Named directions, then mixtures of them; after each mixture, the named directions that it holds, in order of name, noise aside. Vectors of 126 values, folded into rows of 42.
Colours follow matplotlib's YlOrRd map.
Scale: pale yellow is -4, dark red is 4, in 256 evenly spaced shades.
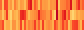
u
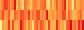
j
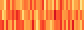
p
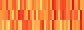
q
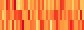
j, p, q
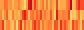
q, u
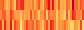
j, p, u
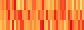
j, p, q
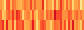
p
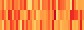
q, u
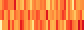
j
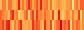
q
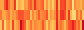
j, p, u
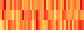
j, p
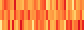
j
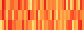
j, p, u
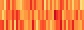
p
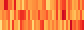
j, q, u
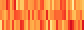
j, p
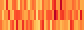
p, q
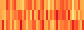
j, p, u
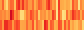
j, q, u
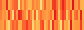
q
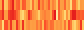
u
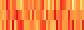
j, p
